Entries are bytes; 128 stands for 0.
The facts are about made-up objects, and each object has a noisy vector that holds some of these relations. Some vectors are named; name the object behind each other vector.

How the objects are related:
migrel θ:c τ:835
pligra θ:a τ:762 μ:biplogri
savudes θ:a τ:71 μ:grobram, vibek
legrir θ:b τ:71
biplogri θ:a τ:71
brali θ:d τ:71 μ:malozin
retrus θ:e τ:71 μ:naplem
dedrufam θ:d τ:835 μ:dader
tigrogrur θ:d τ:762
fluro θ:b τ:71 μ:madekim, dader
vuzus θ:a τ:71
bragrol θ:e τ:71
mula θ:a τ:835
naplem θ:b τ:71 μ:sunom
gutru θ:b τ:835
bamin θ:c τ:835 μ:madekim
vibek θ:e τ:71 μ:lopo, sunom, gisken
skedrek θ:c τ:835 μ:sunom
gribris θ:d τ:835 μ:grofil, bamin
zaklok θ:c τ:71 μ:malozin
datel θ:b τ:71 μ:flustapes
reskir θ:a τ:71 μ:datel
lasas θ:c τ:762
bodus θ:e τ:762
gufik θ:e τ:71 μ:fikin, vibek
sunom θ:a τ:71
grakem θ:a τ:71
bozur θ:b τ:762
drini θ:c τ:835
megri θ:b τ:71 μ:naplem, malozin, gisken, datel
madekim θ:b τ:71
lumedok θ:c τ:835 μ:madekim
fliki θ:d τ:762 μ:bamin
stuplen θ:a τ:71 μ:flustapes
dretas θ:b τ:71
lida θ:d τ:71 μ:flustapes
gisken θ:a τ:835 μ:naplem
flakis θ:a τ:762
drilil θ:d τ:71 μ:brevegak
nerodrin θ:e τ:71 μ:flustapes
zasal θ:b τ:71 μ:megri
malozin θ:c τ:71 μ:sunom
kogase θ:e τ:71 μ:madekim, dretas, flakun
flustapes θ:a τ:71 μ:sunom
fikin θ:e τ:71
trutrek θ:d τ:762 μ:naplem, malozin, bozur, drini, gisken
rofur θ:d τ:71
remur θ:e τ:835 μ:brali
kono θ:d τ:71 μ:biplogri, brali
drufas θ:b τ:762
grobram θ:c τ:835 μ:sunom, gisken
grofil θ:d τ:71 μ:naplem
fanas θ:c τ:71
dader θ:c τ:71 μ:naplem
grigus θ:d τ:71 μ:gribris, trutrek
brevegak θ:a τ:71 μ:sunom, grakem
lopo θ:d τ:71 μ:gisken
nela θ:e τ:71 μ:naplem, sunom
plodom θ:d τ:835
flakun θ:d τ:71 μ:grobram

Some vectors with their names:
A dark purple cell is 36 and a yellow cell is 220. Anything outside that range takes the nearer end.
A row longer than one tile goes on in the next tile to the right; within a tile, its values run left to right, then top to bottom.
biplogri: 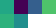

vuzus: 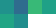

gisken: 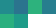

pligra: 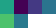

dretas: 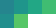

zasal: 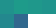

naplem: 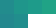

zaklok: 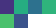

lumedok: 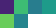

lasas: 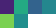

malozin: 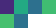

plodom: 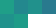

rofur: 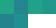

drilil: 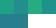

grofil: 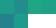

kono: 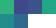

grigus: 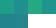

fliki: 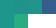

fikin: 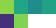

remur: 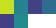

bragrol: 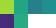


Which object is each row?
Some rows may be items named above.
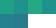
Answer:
drilil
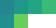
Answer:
dretas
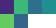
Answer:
skedrek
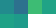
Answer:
sunom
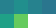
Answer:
bozur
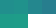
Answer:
gutru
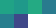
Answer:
lida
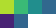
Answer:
nerodrin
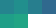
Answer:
drufas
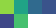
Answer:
bodus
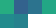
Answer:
brali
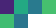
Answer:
fanas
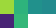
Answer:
kogase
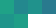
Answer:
plodom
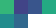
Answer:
kono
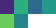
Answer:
migrel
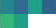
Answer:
flakis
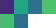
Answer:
malozin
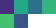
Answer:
zaklok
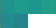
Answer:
megri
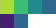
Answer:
nerodrin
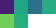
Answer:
drini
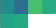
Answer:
grakem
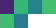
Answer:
dader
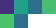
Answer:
malozin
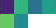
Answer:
grobram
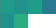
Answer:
gribris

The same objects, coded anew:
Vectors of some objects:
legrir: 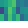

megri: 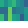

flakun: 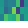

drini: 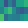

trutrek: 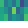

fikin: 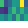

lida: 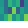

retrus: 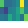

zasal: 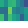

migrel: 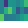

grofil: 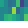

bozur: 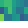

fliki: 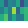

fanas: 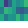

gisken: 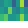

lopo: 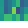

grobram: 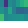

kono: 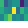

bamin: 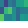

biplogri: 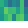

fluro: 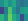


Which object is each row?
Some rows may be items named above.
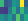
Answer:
fikin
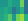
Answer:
flustapes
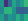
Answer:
fanas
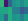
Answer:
zaklok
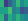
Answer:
malozin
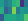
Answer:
drilil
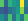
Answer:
nerodrin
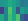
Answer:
dretas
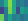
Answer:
gutru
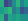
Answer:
malozin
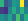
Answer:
fikin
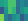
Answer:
drufas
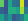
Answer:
remur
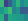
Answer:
malozin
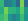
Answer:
pligra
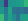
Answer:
skedrek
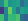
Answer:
madekim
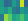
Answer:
savudes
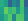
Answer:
biplogri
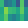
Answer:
pligra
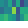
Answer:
gribris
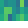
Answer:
flakis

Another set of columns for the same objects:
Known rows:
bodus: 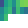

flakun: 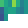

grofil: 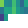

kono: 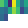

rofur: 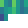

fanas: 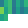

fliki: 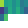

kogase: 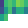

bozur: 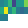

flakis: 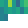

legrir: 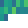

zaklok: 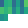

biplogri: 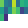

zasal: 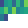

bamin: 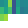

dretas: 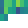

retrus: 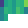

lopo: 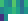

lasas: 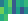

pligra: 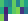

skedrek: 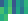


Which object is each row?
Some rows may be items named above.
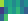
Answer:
fliki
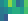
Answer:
savudes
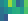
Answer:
savudes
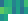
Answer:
malozin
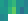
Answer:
dedrufam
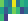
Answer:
biplogri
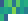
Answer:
fluro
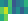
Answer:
drini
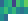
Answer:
drufas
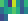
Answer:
brali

